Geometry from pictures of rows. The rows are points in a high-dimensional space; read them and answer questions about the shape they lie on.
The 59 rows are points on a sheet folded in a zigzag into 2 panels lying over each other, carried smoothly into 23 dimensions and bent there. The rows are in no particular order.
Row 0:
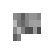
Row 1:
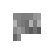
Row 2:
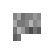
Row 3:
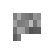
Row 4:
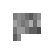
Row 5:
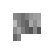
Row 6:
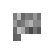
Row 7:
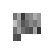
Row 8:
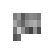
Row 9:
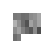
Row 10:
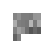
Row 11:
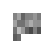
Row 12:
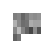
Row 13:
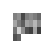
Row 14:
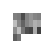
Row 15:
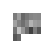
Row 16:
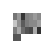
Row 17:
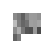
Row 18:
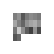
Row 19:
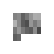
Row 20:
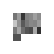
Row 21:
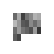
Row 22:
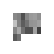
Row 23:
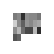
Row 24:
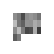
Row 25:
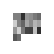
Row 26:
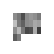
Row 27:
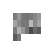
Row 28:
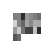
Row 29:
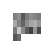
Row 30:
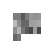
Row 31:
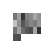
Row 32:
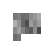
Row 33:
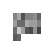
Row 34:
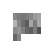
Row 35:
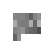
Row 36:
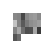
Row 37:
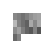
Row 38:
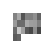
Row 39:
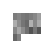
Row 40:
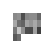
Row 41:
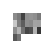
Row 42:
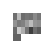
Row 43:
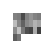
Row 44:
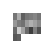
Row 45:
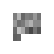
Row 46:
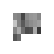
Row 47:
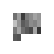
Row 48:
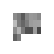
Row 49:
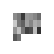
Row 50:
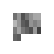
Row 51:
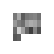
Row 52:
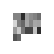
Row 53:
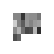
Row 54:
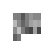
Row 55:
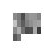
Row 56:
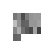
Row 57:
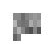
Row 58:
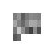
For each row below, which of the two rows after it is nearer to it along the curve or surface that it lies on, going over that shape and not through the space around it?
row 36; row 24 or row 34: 24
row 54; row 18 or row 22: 18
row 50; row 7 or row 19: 7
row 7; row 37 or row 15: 37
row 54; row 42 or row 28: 28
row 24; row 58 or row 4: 58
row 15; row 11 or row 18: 18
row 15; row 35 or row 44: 44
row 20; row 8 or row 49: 49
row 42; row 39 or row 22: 39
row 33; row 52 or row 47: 52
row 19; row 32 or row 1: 1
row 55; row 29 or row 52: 52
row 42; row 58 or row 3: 58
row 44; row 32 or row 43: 43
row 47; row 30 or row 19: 30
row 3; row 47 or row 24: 24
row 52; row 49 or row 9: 49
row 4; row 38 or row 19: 19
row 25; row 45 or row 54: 54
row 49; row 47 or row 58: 47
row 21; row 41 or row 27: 41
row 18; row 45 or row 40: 40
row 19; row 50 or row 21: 21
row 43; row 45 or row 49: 49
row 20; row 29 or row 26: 26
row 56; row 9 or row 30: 30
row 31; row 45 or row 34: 34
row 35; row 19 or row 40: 19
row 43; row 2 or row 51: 51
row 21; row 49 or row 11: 49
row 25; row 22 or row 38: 22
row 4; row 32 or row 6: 32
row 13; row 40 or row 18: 18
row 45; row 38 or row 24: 38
